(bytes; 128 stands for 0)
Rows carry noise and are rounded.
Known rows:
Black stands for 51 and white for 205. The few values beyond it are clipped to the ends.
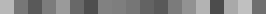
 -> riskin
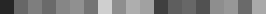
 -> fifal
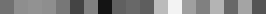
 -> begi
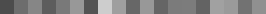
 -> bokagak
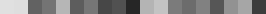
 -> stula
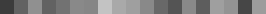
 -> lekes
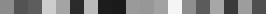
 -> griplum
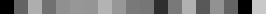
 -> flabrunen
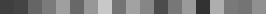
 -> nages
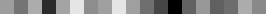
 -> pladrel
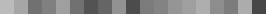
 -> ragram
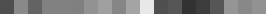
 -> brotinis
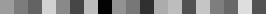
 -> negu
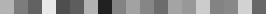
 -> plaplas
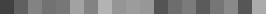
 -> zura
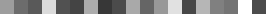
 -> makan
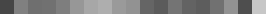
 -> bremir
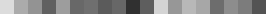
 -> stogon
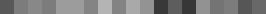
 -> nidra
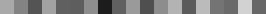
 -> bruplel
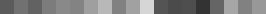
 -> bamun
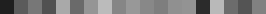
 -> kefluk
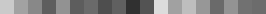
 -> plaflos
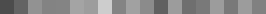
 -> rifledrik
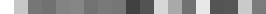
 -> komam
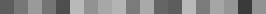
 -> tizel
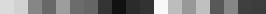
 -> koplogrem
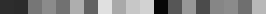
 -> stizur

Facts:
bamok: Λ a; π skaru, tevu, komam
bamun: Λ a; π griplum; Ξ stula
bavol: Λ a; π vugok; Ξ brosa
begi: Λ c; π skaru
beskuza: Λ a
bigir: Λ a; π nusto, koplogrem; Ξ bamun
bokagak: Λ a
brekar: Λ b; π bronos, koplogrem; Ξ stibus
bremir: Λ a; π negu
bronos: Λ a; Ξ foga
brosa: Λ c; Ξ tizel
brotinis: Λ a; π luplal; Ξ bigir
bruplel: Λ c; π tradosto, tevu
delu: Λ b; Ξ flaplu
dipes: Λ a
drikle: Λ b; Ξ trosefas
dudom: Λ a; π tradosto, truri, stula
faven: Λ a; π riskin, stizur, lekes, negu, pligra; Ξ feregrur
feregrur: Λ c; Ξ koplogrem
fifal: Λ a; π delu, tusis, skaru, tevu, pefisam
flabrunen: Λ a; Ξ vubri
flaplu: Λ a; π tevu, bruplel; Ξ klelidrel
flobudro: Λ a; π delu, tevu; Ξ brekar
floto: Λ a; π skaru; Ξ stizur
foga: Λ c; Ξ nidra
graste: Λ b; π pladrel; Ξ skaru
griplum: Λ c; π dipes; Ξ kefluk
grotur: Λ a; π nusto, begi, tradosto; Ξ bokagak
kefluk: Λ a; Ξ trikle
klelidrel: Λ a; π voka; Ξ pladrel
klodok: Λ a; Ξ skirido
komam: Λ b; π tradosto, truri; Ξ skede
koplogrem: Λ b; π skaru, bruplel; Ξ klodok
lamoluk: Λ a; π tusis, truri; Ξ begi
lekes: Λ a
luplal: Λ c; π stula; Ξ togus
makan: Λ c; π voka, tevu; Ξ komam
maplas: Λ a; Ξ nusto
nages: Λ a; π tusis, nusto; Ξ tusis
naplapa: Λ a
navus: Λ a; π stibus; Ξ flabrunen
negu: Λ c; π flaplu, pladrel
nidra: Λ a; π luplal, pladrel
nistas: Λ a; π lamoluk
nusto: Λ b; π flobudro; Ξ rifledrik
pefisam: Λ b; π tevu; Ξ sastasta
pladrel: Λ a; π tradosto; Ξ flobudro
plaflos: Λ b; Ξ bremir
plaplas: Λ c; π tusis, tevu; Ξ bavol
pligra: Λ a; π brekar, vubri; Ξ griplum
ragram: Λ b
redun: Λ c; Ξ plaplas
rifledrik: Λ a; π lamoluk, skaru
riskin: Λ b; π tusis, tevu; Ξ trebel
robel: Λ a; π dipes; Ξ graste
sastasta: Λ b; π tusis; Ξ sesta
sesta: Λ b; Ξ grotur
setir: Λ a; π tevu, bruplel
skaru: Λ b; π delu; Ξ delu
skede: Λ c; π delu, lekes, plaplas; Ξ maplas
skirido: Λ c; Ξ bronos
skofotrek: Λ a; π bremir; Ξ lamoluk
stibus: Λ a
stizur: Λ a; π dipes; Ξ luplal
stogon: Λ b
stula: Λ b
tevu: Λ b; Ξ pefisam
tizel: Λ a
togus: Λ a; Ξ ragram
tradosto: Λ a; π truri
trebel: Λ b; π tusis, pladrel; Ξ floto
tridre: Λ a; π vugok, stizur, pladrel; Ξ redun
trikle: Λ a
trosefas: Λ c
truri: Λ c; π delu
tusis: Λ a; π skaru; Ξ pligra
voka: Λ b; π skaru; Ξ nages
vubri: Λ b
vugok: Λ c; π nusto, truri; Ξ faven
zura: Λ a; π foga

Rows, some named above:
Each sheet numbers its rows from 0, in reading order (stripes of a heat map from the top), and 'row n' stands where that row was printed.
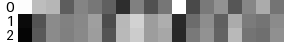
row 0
delu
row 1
floto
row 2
floto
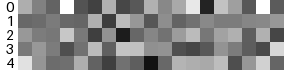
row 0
skede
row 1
grotur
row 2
trosefas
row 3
tradosto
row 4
sastasta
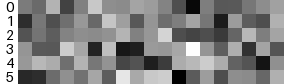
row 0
klelidrel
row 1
pligra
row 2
bamun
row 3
griplum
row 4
vubri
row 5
stizur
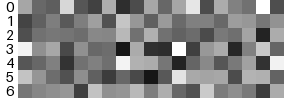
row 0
makan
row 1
bokagak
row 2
faven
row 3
graste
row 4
lamoluk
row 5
tevu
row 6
bavol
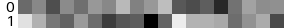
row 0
bigir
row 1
sesta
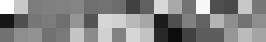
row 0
komam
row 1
togus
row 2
flobudro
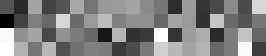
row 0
robel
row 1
tusis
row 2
graste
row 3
nusto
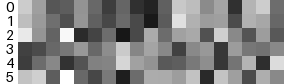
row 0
pefisam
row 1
tevu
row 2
vugok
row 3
nages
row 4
skofotrek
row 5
truri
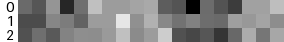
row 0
flaplu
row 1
maplas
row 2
bamun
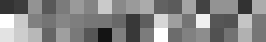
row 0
dipes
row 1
komam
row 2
skaru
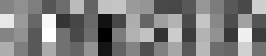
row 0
tradosto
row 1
vugok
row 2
luplal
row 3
bruplel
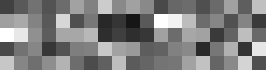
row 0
setir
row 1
voka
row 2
brekar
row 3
skofotrek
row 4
trebel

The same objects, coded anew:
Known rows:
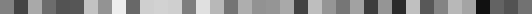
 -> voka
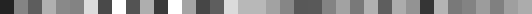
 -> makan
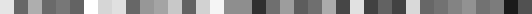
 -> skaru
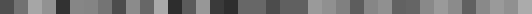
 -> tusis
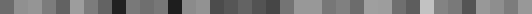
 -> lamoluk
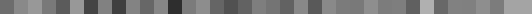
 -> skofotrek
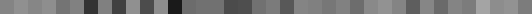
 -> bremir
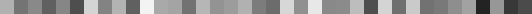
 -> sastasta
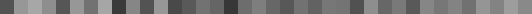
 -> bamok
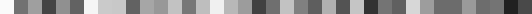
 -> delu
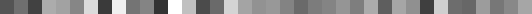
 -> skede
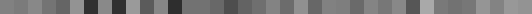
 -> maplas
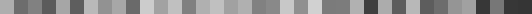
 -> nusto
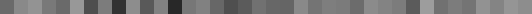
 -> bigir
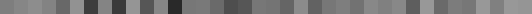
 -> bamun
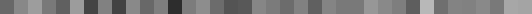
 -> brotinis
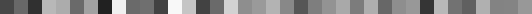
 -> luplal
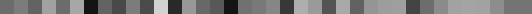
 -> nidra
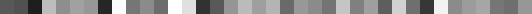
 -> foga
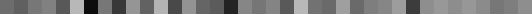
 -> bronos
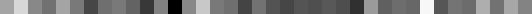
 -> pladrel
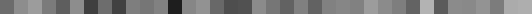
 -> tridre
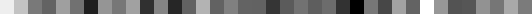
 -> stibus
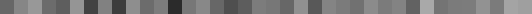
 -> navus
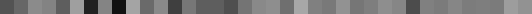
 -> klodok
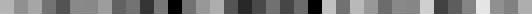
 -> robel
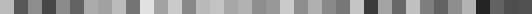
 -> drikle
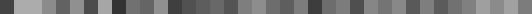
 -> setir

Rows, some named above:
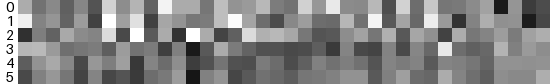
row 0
sastasta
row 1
graste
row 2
makan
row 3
klelidrel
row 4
fifal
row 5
nages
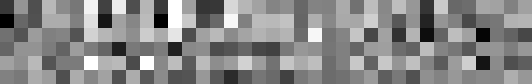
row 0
plaplas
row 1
vugok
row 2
koplogrem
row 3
lamoluk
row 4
riskin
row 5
floto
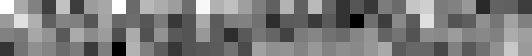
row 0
brekar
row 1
flobudro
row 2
floto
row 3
faven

